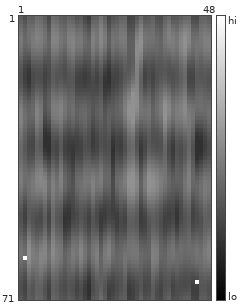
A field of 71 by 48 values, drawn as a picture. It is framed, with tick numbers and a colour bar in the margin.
No overall slope runs across the table. Horizontal stripes repeat 4 times down the table. Overall the values sit about 40% of the way up the scale. Two lone cells stand out, each far higher than its neighbours.
